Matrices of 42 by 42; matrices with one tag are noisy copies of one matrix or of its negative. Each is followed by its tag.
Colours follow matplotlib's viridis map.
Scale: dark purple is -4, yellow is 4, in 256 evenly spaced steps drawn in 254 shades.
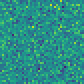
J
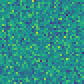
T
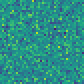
T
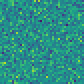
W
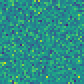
W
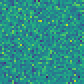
W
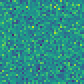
J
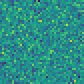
W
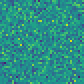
W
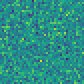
T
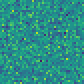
T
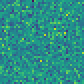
T
